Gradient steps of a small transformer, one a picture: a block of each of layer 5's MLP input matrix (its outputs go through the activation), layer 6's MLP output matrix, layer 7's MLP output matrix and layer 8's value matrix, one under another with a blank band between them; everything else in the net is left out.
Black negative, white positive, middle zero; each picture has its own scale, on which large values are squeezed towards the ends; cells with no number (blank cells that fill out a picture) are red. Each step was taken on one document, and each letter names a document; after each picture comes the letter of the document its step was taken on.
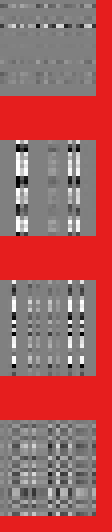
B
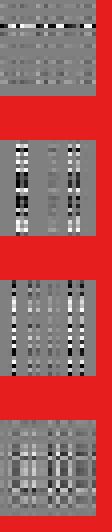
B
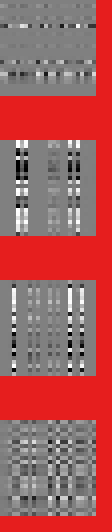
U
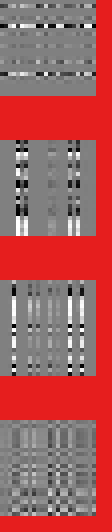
B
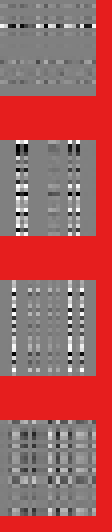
U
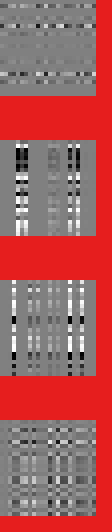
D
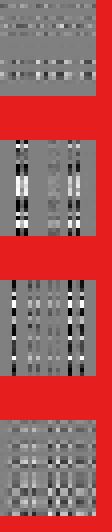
U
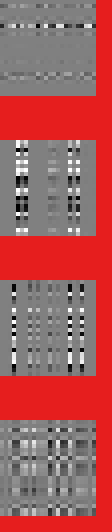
B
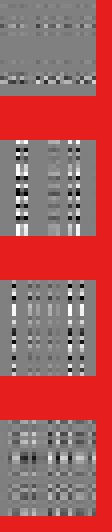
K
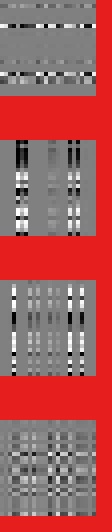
D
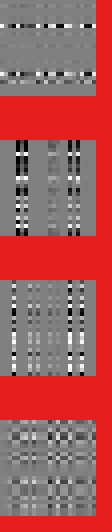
U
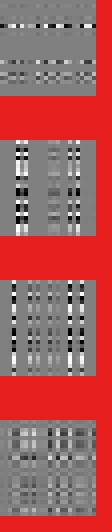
K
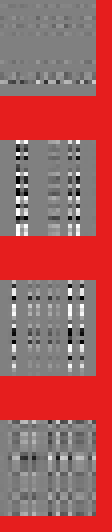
K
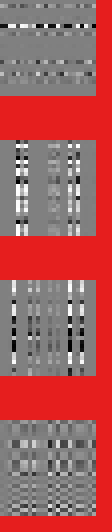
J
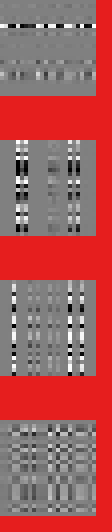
U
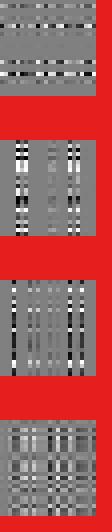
D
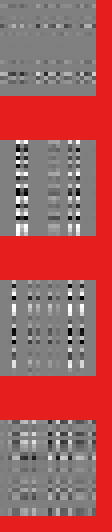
K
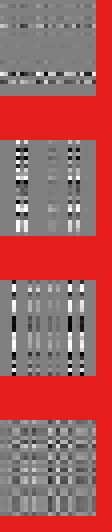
D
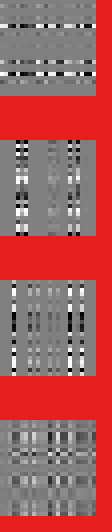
D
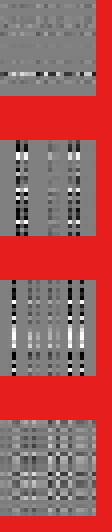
B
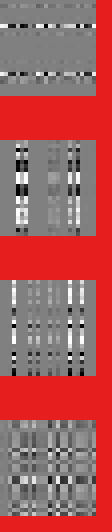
U
